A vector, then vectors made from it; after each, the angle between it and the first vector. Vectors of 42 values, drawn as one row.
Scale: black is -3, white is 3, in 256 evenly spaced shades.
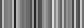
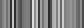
partly aligned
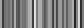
nearly opposite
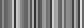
nearly parallel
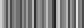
orthogonal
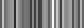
nearly parallel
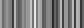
nearly opposite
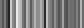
orthogonal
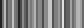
orthogonal
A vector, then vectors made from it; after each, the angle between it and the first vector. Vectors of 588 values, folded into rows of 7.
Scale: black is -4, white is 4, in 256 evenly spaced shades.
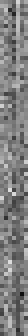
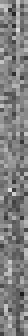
nearly parallel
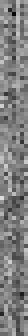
nearly parallel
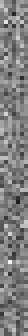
partly aligned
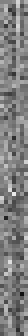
nearly parallel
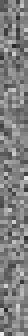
partly opposed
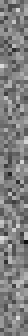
orthogonal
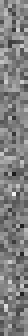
partly aligned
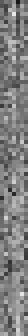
nearly opposite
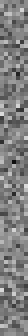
orthogonal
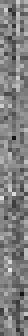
nearly parallel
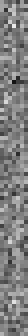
partly opposed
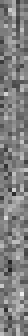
nearly opposite
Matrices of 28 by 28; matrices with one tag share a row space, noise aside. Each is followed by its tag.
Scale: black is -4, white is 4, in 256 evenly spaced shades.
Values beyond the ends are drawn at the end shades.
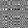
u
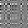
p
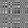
u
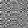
p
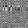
u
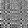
p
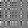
p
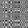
u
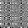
p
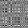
u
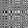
u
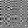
p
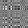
u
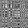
u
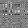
u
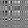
u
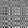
u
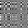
p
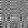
p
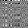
u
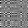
p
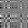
p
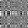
p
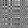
u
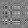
u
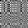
p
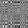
u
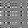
p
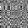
p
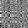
p
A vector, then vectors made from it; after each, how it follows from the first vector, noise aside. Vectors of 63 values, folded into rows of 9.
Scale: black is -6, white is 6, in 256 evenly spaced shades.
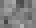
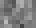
negated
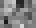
scaled up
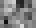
scaled up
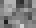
scaled up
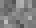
negated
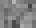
reversed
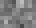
negated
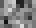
scaled up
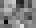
scaled up
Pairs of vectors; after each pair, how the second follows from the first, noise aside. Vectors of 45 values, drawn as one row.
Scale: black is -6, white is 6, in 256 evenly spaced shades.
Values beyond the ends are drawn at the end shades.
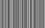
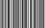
scaled up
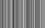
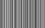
shuffled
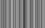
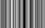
scaled up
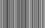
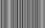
shuffled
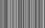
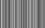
reversed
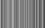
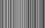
shuffled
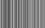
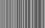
reversed
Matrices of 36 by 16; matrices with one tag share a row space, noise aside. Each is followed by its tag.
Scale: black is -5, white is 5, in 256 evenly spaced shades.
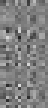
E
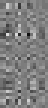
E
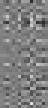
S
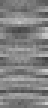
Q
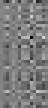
S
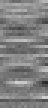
Q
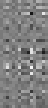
S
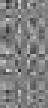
E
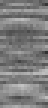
Q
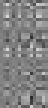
S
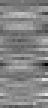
Q
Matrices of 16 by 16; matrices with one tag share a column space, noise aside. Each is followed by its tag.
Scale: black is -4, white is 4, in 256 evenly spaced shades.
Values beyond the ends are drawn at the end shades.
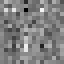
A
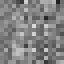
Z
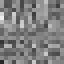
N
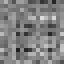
Z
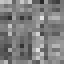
Z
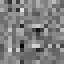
A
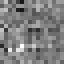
A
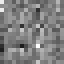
A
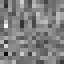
N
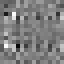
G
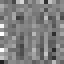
Z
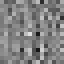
Z
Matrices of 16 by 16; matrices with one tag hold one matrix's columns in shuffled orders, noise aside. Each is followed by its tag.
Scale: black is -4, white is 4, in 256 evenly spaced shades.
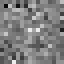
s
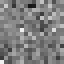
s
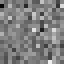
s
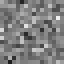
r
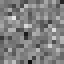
r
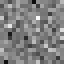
r
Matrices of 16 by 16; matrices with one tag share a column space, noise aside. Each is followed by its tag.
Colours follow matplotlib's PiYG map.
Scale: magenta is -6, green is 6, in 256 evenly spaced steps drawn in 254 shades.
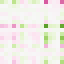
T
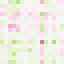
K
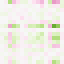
T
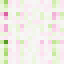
K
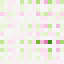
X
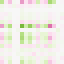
T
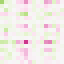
X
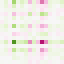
X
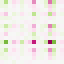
X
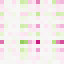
X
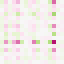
X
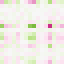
T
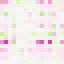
X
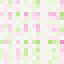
K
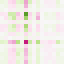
K
